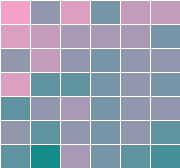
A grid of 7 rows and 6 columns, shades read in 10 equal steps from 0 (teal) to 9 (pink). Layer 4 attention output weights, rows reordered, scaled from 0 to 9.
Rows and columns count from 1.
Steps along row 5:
up up down up same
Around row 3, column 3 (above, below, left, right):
6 3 7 4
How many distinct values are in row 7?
5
